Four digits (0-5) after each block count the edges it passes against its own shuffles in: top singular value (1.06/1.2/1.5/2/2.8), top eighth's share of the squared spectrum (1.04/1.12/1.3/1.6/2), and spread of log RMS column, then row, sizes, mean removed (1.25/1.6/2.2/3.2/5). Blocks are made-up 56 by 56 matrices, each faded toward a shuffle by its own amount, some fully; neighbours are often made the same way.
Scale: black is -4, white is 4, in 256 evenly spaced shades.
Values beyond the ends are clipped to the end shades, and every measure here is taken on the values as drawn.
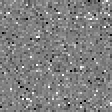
1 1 0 0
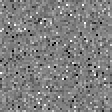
0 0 0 0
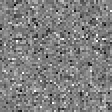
3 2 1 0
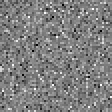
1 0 0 0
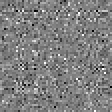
4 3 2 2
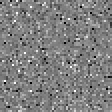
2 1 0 0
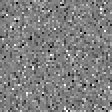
0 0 0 0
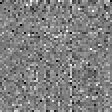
4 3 1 1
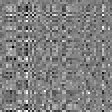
5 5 3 3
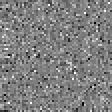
3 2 0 0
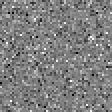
1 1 0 0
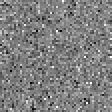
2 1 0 0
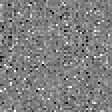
3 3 1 1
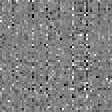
4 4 2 2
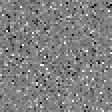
1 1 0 0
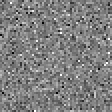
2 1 0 0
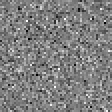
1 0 0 0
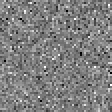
1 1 0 0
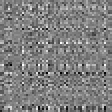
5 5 3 3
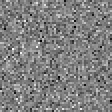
1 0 0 0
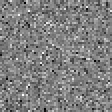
1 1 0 0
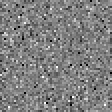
2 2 0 0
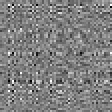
4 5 3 3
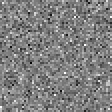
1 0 0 0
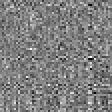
4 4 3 2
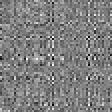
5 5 3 3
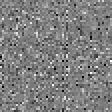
3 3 2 1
